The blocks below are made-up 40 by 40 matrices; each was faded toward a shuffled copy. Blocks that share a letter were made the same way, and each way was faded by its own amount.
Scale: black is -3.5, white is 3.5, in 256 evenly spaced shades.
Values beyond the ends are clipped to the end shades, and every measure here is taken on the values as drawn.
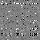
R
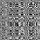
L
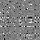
R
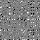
R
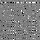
R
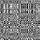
L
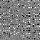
R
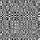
L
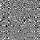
R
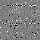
R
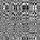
L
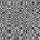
L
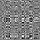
L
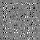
R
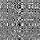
L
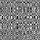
L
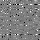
R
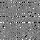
R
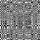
L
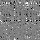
R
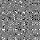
R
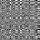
L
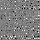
R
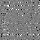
R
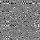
R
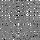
R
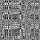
L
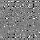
R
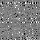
R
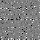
R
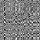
L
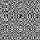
L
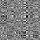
L
